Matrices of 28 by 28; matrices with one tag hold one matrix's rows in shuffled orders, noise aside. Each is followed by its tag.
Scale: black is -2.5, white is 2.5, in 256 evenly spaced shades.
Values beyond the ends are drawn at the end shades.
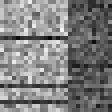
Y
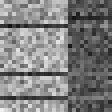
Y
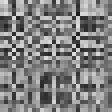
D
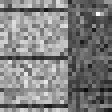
Y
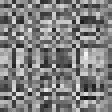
D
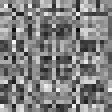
D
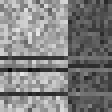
Y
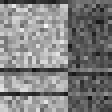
Y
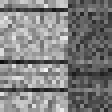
Y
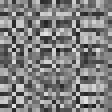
D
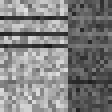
Y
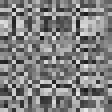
D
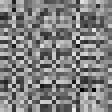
D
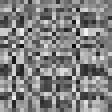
D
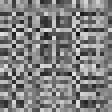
D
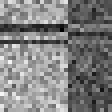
Y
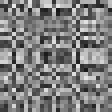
D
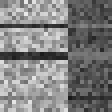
Y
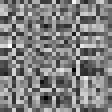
D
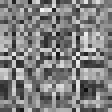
D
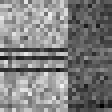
Y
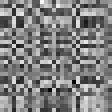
D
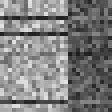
Y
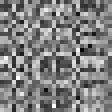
D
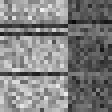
Y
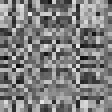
D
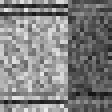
Y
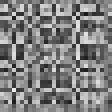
D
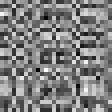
D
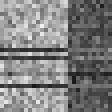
Y
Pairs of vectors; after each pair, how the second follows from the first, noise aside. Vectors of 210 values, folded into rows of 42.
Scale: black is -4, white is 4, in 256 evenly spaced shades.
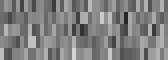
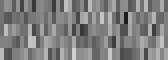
copied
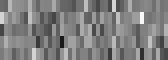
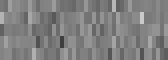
shrunk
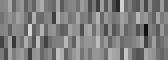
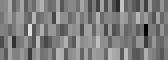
copied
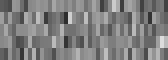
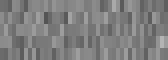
shrunk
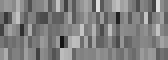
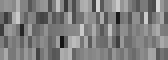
copied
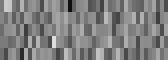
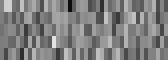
copied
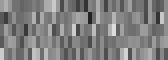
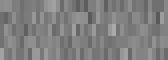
shrunk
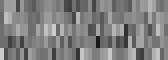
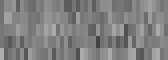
shrunk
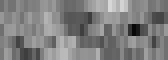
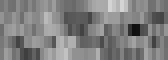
copied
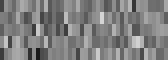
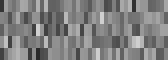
copied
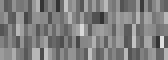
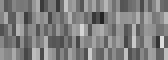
copied
